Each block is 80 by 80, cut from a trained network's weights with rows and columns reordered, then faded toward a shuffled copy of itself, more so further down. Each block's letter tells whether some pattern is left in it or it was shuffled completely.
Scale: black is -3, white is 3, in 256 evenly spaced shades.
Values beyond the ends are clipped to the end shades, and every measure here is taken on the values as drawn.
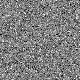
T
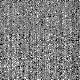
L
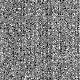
L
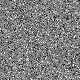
T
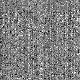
L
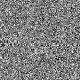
L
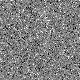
T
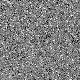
T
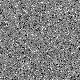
T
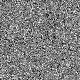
T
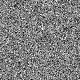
T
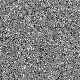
T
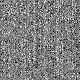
L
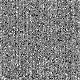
L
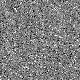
T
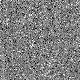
T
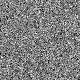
T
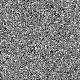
T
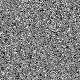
T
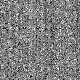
L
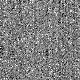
L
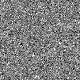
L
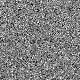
T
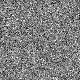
T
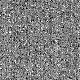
L
